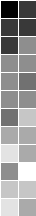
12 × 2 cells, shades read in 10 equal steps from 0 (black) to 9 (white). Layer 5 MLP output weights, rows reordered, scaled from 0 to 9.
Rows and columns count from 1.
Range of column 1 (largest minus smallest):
8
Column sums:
57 64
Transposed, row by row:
0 2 2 5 5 5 4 6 8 5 7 8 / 2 2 5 5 4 5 7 6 6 9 7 6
